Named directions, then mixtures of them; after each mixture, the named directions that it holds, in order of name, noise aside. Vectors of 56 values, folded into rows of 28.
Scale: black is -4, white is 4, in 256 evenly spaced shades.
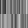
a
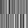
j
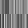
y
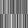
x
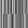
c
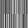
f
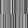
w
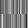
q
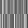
c, j, w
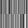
c, f, j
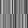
w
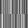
q, w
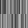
a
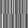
c, q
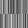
x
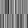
c, y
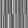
c, f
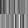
a, j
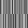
w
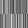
x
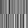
j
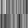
a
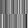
f, q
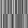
c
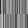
a, q, w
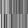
c, y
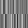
x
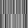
f, q, x
